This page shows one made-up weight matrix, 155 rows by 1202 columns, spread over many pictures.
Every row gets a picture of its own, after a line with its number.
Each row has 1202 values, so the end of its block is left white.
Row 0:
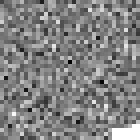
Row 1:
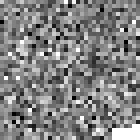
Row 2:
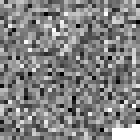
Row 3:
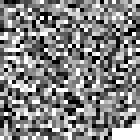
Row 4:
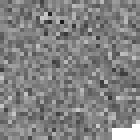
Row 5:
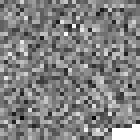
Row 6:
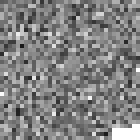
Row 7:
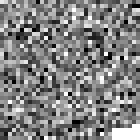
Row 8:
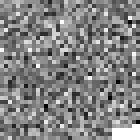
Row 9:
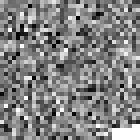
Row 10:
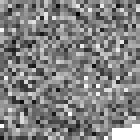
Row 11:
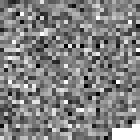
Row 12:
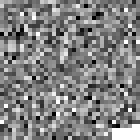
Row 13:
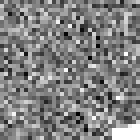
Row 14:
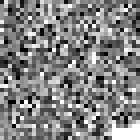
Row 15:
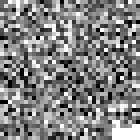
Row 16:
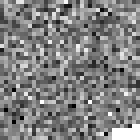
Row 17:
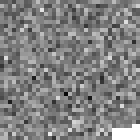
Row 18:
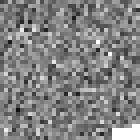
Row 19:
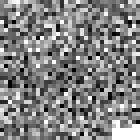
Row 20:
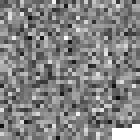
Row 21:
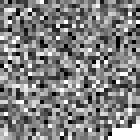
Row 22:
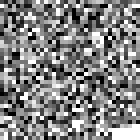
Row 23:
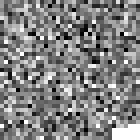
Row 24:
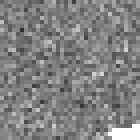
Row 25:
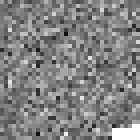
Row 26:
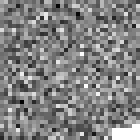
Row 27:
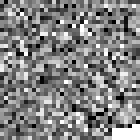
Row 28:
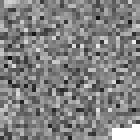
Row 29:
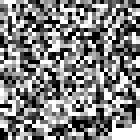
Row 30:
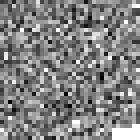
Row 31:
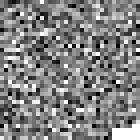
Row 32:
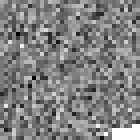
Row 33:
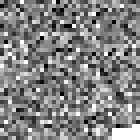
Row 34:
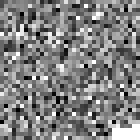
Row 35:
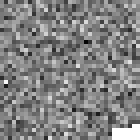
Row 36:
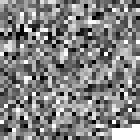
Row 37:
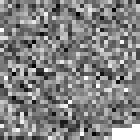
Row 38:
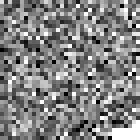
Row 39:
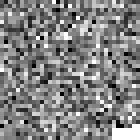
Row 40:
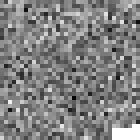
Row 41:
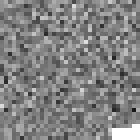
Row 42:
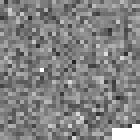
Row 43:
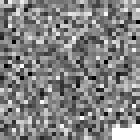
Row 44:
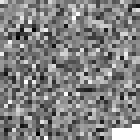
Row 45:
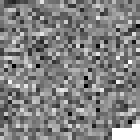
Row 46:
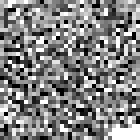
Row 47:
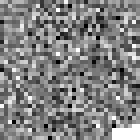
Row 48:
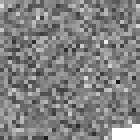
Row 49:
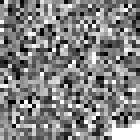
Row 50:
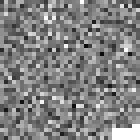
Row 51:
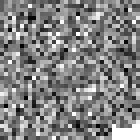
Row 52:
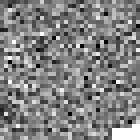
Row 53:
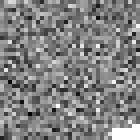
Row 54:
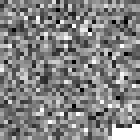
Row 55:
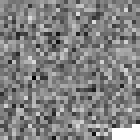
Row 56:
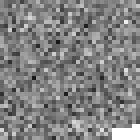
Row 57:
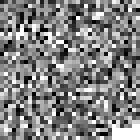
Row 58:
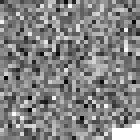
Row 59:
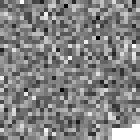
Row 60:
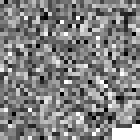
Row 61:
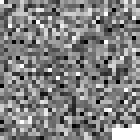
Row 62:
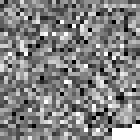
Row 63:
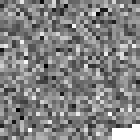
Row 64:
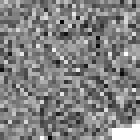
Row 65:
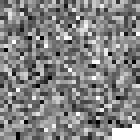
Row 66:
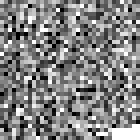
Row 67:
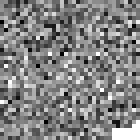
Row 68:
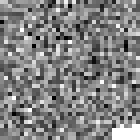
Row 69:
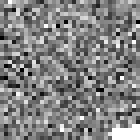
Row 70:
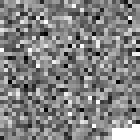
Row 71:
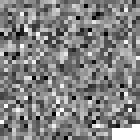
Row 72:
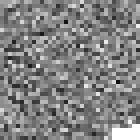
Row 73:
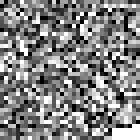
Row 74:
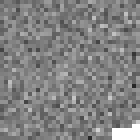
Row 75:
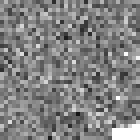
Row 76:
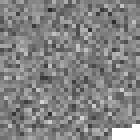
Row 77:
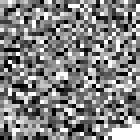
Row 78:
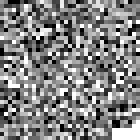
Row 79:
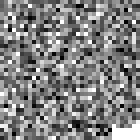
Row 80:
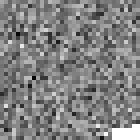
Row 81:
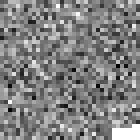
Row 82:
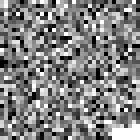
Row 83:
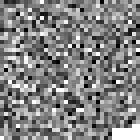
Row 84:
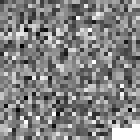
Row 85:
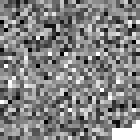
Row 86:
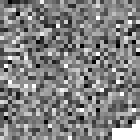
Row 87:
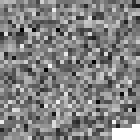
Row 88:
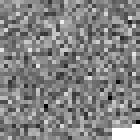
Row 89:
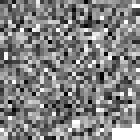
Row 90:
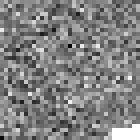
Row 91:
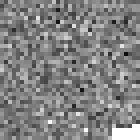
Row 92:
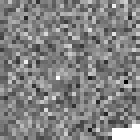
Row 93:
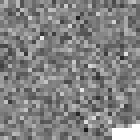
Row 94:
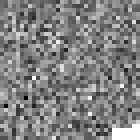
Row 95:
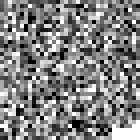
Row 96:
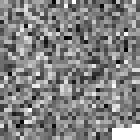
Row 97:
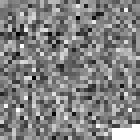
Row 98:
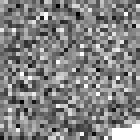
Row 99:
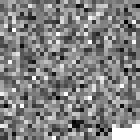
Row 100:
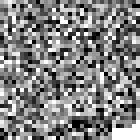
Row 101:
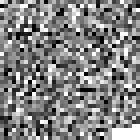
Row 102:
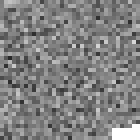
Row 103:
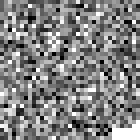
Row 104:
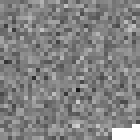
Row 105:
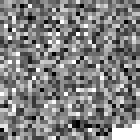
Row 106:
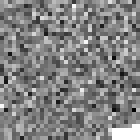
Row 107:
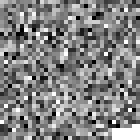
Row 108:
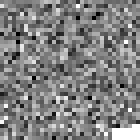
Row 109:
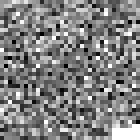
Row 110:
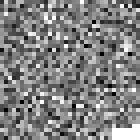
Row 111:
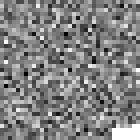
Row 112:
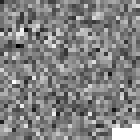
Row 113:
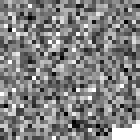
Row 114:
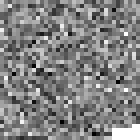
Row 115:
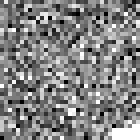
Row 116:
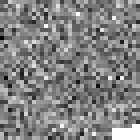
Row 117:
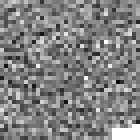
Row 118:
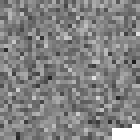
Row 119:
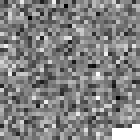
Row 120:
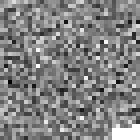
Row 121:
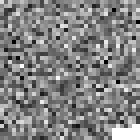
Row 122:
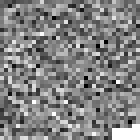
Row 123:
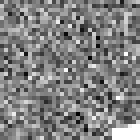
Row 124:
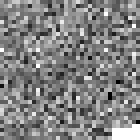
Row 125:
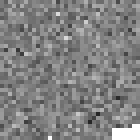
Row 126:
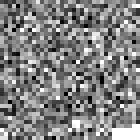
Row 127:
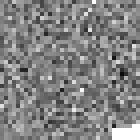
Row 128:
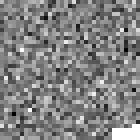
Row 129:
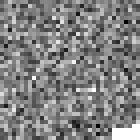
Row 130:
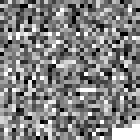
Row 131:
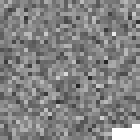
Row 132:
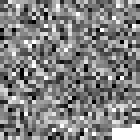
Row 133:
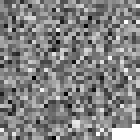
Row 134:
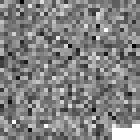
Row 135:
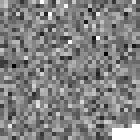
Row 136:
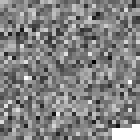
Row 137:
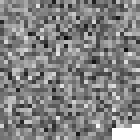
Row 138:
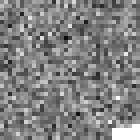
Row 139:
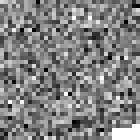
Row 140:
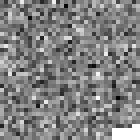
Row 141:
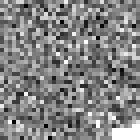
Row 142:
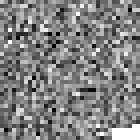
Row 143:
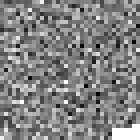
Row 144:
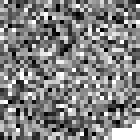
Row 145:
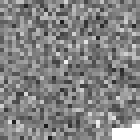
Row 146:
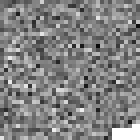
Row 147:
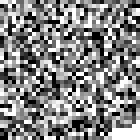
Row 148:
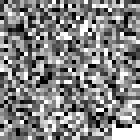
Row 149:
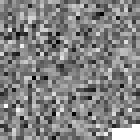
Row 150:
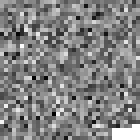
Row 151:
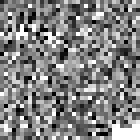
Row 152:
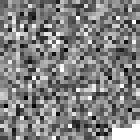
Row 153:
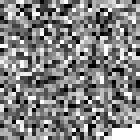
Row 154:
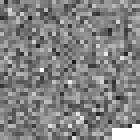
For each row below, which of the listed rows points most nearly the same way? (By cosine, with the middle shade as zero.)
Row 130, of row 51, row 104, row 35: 51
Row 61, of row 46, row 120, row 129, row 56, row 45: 46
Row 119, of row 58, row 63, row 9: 63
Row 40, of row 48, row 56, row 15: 15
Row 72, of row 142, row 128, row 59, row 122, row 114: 114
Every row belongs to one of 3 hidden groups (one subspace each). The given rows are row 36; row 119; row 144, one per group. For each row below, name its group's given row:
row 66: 36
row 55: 36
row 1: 119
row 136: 36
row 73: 119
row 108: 36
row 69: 144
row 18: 36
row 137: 119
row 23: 119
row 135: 119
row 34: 36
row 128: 119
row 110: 119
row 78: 144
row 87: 36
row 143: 144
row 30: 36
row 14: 119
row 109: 144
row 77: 144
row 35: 119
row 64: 119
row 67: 144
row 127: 119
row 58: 119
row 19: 144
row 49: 119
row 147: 36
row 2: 144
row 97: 36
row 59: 119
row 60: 119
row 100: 36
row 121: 144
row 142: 36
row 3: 144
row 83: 144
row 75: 119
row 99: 36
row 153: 119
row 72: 144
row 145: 119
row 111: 119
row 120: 144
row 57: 36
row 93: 119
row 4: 119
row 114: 144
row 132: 144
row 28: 144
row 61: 144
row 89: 36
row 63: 119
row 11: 144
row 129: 36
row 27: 119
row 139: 36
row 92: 144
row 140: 119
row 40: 144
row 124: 144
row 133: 36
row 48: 144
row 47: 119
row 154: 119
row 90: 144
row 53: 144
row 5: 119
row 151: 36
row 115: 144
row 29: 36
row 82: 119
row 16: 119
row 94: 36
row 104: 36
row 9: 36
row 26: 144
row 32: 36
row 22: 36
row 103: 36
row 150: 36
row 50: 119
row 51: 36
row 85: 144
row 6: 36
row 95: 36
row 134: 119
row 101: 36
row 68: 119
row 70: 144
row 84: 36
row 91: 119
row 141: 119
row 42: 119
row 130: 36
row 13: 119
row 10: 144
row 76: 119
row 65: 119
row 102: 144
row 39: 119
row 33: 119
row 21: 144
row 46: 144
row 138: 119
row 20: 119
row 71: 36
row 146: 144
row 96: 119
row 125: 119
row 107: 36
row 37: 144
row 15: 144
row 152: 36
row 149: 36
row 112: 36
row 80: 36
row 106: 119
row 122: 144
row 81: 144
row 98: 144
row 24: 119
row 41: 119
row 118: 119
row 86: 144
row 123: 119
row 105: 36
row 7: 36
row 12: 36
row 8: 144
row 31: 144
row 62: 119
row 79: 36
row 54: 119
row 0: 119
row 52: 144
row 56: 36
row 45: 144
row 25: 144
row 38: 144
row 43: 144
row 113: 36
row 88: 144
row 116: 144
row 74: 144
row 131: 144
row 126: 36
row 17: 36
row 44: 36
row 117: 144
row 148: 119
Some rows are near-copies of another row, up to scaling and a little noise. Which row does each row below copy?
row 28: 102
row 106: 41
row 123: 13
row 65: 118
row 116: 132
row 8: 88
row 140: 119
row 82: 135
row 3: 83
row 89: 30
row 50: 110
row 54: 91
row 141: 145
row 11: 31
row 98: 26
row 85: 67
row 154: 42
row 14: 49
